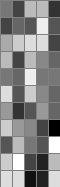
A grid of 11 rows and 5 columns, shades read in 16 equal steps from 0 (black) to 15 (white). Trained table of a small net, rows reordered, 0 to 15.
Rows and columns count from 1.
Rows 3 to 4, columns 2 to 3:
12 13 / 4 11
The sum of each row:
36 34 52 40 41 44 32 33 43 44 42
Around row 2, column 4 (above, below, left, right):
11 13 5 5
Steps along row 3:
up up same down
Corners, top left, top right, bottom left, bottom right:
7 3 13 13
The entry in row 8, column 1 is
12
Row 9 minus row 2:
1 5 2 -9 10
